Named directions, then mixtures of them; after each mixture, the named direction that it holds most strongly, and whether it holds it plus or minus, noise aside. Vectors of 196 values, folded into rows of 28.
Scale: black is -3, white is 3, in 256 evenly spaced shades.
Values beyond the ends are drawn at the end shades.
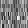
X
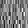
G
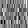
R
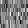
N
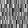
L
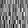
G, plus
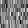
N, plus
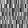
L, plus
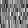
N, plus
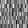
L, plus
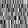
R, plus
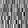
G, minus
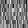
L, minus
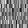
L, plus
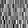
G, plus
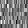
L, plus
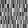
L, minus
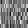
N, minus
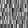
L, plus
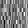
G, plus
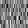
N, plus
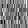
R, plus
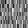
L, minus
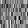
N, plus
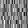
G, minus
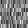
N, minus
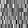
L, plus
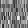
X, plus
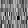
X, minus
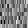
L, minus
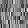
N, plus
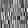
X, minus
